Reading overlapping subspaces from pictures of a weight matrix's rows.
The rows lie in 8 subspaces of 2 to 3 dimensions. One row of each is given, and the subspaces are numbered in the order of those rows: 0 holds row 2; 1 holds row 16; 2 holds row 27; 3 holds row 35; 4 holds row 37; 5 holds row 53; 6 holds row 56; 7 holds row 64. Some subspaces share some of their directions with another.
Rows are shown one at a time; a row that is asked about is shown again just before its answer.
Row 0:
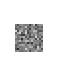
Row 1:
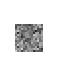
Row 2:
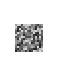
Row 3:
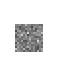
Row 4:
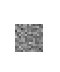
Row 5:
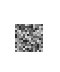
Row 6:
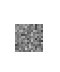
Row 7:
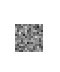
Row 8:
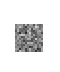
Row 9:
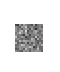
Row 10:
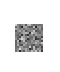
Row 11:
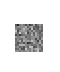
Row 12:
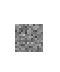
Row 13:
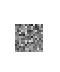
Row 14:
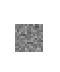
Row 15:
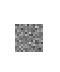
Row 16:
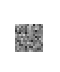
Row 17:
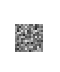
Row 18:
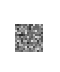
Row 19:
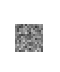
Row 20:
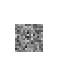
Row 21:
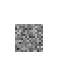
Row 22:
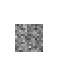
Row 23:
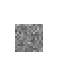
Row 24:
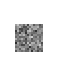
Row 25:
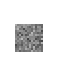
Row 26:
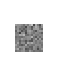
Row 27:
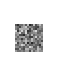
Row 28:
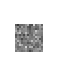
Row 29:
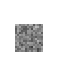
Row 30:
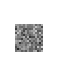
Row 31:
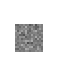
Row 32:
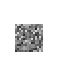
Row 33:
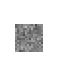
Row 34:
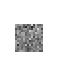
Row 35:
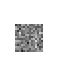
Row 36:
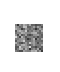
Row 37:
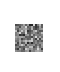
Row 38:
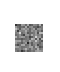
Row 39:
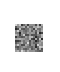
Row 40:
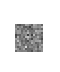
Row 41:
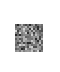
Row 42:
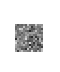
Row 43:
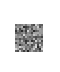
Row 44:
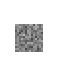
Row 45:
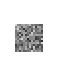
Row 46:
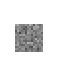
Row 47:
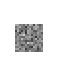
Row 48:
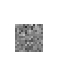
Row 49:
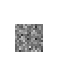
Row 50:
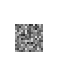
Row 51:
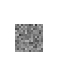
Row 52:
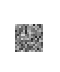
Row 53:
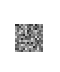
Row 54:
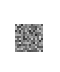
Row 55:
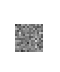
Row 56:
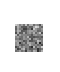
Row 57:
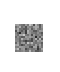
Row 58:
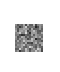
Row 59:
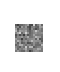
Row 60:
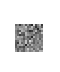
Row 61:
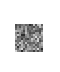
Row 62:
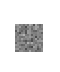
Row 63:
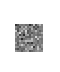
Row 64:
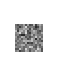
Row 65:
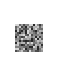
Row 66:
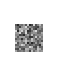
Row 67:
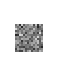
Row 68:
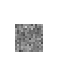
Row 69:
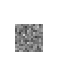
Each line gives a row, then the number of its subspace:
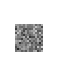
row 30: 6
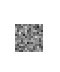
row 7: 3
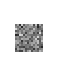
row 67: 3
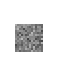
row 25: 7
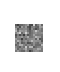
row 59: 1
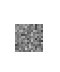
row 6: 7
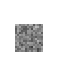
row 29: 6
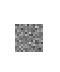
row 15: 5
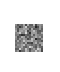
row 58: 7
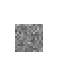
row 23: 0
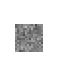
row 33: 4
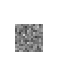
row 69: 3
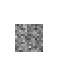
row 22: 5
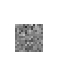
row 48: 4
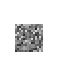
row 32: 0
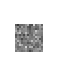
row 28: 1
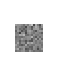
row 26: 4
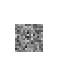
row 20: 1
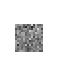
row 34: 4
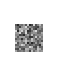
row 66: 2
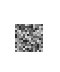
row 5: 1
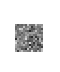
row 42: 2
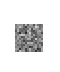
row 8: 7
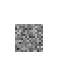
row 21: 6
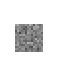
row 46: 6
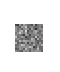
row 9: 5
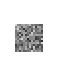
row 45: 7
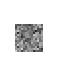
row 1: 0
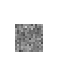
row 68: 4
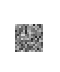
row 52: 0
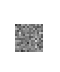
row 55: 3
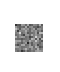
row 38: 3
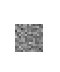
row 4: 5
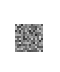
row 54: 6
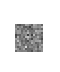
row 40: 1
